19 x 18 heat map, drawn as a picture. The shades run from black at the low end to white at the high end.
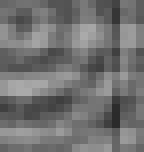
Concentric rings centre on the top left. Column 15 stands out from the rest. There is no overall slope. Stripes running across repeat 3 times from top to bottom.
